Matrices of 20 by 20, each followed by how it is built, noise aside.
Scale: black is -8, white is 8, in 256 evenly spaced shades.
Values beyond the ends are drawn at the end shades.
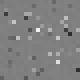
sparse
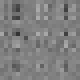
low rank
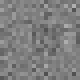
low rank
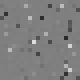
sparse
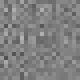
low rank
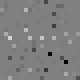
sparse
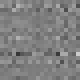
low rank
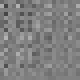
low rank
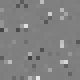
sparse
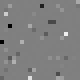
sparse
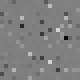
sparse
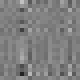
low rank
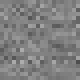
low rank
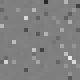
sparse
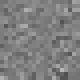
low rank
